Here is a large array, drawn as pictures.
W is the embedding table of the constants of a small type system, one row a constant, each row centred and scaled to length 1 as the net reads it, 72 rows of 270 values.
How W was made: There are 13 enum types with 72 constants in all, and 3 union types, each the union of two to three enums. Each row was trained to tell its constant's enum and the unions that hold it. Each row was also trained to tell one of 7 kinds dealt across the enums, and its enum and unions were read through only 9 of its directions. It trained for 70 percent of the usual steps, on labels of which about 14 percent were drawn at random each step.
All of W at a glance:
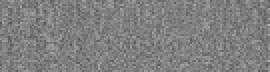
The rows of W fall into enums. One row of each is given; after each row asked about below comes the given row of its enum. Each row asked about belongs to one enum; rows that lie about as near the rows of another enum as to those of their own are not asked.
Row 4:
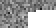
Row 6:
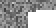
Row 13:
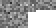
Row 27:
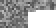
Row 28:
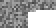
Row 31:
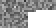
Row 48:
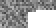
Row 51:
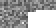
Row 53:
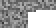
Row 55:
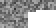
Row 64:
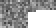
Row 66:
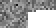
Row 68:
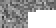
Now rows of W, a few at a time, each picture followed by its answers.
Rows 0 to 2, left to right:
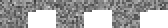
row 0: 27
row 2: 68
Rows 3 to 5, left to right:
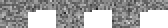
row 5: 13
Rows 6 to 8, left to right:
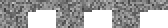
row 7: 51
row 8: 48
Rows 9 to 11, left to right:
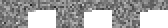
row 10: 28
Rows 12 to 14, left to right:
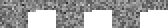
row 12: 53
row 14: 53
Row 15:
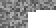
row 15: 13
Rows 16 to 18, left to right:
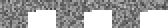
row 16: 53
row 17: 51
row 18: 48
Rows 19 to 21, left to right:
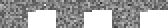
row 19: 28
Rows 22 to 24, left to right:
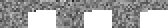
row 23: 48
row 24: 28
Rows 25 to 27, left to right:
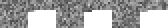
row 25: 64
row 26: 51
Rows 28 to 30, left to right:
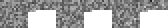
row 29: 51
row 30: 64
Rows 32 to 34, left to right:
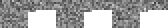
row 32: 68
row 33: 31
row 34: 13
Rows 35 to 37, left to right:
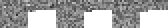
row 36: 68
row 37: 55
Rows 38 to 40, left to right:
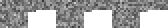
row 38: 55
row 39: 13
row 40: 48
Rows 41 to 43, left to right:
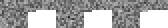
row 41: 48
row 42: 31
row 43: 28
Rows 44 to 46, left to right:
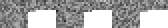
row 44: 64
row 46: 64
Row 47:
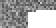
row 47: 48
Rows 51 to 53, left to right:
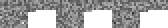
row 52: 55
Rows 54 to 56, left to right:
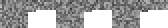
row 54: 53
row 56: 51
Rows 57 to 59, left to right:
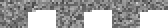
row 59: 13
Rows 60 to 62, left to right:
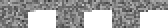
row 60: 53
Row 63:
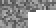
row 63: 51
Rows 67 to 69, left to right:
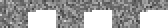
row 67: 55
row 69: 64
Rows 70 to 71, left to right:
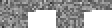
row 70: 68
